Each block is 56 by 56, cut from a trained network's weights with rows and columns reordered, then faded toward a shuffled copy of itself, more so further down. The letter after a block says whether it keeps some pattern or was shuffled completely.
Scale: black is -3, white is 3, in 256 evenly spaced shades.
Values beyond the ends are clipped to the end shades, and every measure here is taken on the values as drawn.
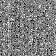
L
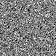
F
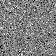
F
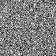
L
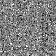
L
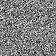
F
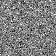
F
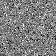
F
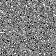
F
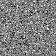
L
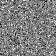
F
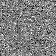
L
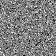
F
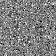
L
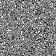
F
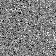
F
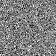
L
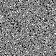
F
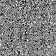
L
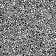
F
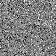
F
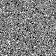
F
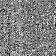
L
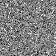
F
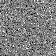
F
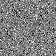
F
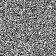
F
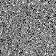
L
